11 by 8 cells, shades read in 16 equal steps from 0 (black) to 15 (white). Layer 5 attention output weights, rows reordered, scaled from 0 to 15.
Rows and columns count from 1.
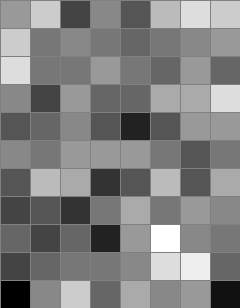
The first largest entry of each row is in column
7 1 1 8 7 3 2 5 6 7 3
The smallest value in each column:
0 4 3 2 2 5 5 1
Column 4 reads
8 7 9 6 5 9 3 7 2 7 6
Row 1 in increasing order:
4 5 8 9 11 12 12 13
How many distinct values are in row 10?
6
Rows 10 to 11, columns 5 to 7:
8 13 14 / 10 8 9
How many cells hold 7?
14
